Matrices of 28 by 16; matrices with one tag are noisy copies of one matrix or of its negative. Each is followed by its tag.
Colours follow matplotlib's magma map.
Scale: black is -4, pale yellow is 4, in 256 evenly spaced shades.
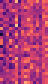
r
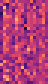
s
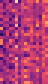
r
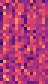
s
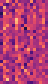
s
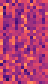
s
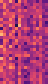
r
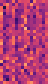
s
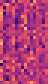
s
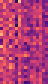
r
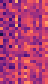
r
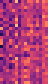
r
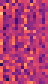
s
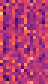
s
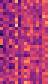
r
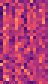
s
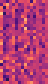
s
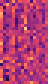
s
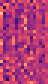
s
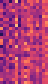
r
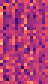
s
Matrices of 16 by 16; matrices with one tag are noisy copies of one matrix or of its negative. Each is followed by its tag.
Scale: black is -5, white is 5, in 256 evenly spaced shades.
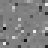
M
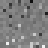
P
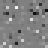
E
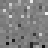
P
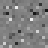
E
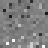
P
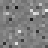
E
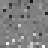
P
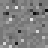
E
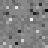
E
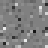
M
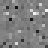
E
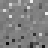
P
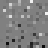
P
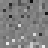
P
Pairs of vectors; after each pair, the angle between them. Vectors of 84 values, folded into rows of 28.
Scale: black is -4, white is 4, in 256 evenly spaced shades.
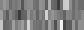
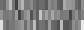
partly aligned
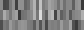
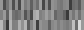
orthogonal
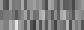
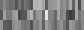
orthogonal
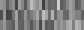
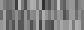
nearly parallel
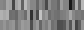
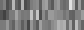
nearly opposite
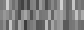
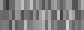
partly opposed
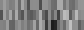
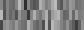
partly opposed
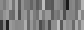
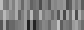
partly aligned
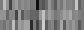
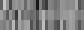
nearly parallel
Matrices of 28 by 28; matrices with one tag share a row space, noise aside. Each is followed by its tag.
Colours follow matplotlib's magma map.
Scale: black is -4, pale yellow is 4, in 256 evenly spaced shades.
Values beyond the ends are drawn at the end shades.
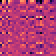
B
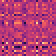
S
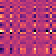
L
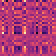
S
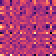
L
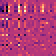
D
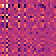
D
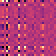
D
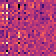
D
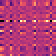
L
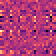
L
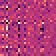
D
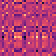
S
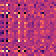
D
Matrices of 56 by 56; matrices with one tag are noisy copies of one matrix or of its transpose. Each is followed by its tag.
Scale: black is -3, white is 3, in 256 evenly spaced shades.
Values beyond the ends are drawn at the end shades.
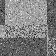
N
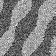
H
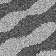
H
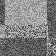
N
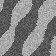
H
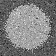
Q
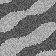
H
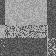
N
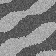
H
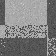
N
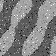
H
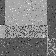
N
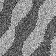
H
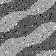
H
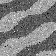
H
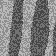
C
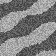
H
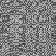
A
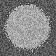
Q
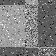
N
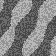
H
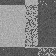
N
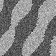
H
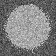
Q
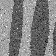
C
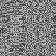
A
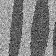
C
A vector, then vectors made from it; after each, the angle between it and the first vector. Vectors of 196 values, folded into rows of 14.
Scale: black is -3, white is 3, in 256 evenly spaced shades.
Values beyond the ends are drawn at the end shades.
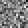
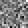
nearly opposite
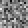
partly aligned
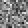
orthogonal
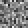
partly opposed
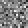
nearly parallel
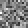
partly opposed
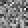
partly opposed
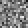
nearly parallel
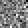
nearly parallel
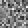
partly opposed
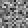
partly aligned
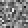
orthogonal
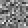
orthogonal
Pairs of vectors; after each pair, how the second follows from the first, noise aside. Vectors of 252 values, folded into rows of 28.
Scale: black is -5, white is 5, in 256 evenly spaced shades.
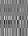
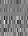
sign-scrambled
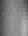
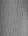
shrunk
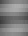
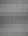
shrunk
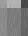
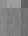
shrunk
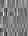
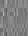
shrunk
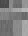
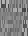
sign-scrambled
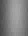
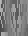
sign-scrambled
